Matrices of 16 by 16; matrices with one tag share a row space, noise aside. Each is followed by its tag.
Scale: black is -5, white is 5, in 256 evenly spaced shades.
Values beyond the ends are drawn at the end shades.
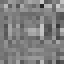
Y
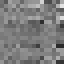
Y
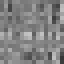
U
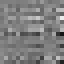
Y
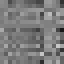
Y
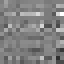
Y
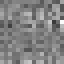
U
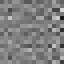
U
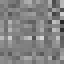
U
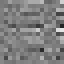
Y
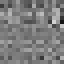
U
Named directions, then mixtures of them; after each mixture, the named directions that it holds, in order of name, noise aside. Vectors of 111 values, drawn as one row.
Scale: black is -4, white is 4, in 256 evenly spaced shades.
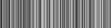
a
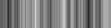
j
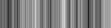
j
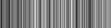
a, j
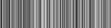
a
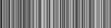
a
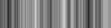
j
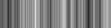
j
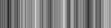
j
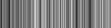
a, j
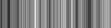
a, j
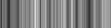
a, j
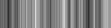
j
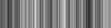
j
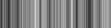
a, j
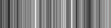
a, j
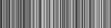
a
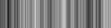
j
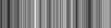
a, j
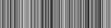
a, j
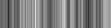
j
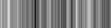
a, j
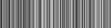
a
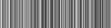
a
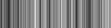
a, j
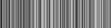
a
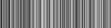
a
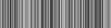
a, j
